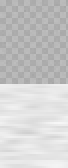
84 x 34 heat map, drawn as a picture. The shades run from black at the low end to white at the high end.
It is made of 2 by 1 panels. Panel 1,1: high, checkered, faint in contrast. Panel 2,1: very high, streaked across, faint in contrast.
